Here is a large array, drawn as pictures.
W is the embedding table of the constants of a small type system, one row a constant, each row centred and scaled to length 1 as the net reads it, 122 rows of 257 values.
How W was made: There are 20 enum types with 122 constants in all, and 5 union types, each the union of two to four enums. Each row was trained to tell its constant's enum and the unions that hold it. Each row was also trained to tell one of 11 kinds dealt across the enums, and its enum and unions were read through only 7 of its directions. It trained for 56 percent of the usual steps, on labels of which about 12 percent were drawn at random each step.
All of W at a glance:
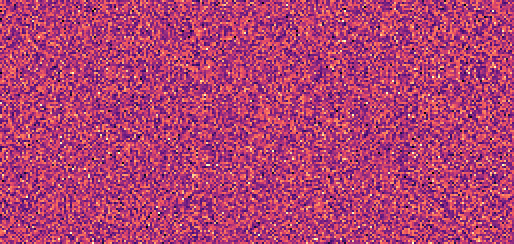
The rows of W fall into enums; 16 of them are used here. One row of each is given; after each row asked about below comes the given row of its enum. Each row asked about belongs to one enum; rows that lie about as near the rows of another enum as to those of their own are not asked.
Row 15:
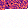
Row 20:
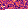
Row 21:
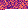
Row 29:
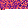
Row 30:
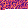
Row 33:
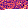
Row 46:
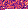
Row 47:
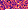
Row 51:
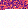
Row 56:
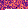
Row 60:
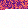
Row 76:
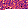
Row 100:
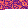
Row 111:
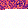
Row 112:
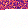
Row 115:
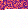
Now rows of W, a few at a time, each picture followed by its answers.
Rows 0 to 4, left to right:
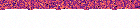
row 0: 60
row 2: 100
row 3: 20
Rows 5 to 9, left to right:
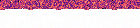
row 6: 15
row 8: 33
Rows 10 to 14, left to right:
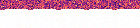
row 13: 47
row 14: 56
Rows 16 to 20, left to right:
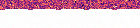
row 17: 15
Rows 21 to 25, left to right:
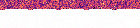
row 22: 51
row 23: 115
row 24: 20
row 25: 60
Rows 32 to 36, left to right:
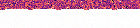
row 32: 60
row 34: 30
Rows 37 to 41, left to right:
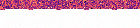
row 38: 30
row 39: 56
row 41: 47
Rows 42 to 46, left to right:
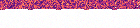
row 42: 21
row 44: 100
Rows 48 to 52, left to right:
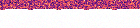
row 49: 56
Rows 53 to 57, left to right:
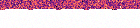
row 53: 51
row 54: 56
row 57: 47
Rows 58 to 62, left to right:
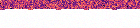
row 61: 21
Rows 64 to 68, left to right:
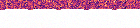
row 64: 100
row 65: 29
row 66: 15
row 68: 33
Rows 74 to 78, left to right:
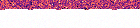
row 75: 56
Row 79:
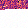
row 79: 20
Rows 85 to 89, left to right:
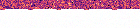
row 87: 76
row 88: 76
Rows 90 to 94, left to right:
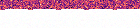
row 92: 60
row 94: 15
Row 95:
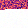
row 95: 100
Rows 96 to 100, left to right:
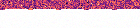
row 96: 29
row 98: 47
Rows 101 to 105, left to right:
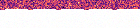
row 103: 76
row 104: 51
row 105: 29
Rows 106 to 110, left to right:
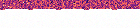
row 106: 76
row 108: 29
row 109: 60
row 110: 30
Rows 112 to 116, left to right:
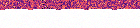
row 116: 51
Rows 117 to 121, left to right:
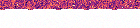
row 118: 21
